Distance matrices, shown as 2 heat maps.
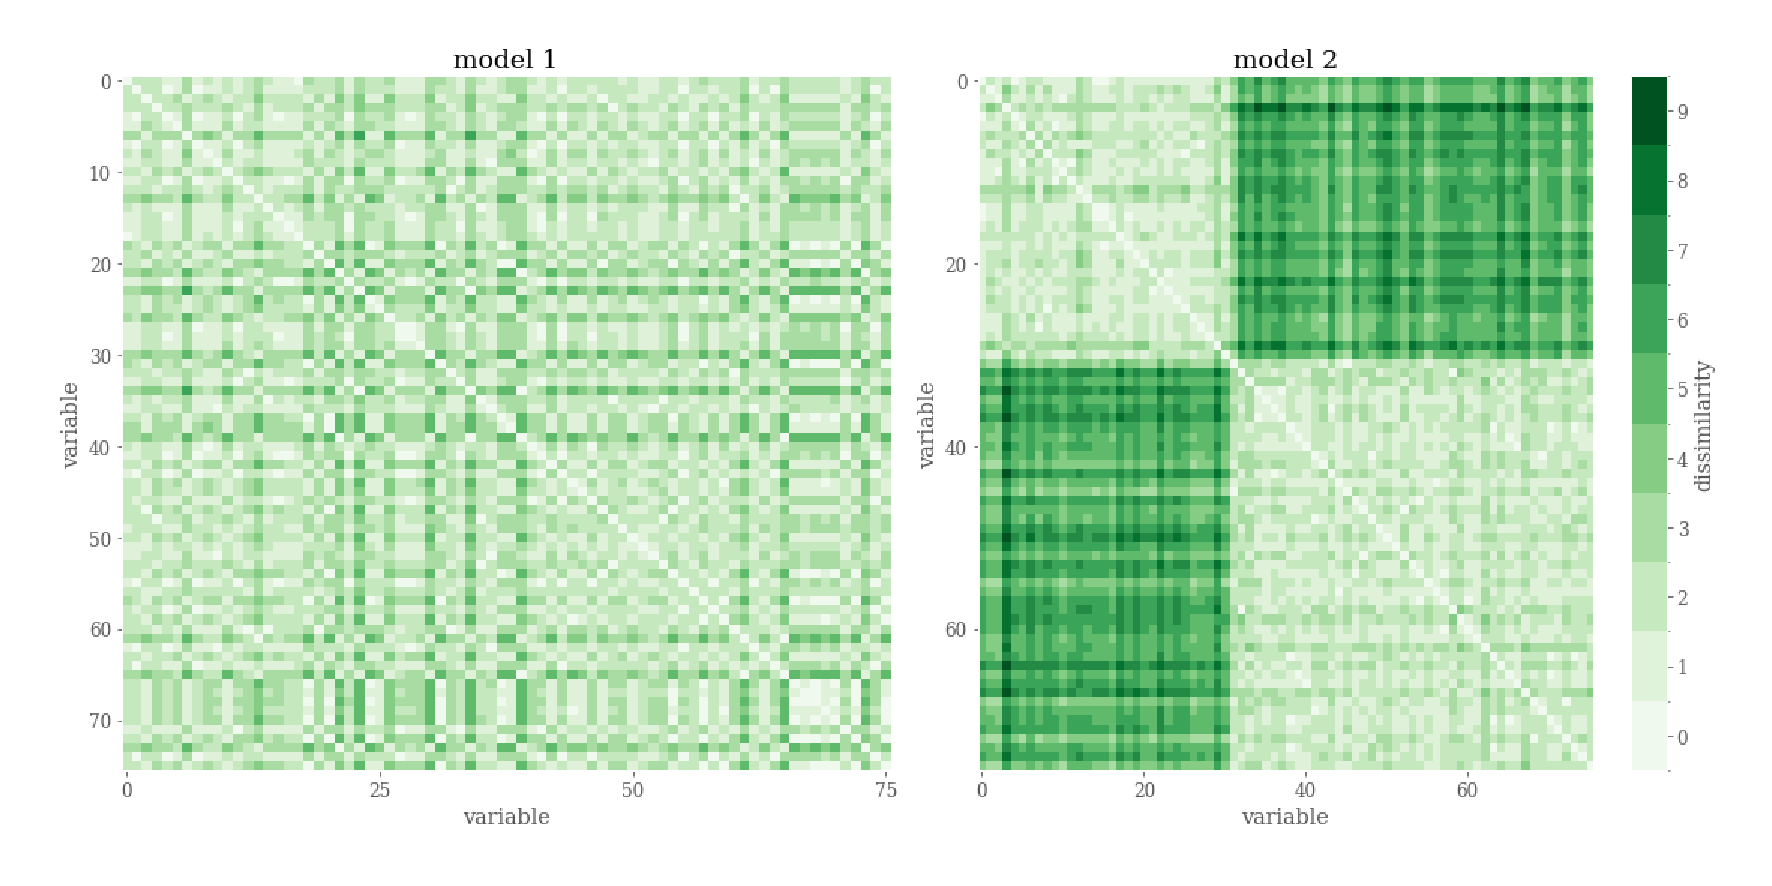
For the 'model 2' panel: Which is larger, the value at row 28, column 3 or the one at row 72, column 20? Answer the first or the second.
the second
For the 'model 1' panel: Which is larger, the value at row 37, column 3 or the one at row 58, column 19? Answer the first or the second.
the first
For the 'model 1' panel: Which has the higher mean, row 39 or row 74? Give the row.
39
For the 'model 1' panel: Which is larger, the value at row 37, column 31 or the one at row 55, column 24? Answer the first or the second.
the second
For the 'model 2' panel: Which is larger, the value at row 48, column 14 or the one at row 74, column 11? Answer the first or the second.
the second
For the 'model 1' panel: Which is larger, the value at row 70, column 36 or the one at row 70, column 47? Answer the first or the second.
the first
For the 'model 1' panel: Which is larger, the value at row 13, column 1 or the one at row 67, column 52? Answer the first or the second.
the first
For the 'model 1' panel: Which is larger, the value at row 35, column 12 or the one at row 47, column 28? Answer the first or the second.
the second
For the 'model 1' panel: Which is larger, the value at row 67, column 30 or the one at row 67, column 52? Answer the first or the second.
the first
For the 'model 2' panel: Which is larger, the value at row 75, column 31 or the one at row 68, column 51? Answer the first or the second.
the second
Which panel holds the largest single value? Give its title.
model 2
